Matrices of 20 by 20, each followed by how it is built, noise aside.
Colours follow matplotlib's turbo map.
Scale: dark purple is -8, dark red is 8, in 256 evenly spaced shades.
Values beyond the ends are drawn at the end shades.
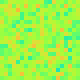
noise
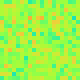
noise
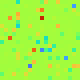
sparse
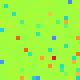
sparse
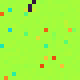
sparse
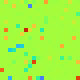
sparse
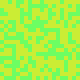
noise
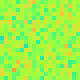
noise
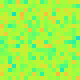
noise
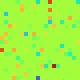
sparse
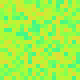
noise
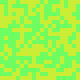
noise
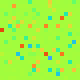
sparse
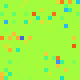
sparse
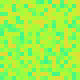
noise
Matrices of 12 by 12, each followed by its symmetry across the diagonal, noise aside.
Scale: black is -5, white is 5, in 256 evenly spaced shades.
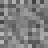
antisymmetric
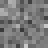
symmetric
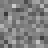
antisymmetric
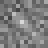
symmetric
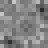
symmetric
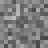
symmetric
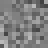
antisymmetric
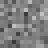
antisymmetric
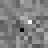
antisymmetric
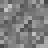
symmetric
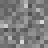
symmetric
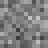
antisymmetric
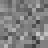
antisymmetric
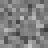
antisymmetric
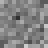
symmetric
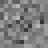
symmetric
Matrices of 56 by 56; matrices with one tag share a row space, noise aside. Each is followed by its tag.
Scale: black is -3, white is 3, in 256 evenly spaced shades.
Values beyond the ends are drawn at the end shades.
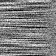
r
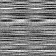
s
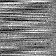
r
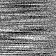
r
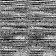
s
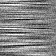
r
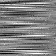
r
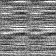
s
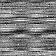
s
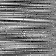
r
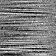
r
